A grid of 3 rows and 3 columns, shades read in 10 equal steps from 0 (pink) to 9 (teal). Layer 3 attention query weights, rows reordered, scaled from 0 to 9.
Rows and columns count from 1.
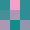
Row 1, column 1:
8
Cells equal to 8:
3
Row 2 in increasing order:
3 7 8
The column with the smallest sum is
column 2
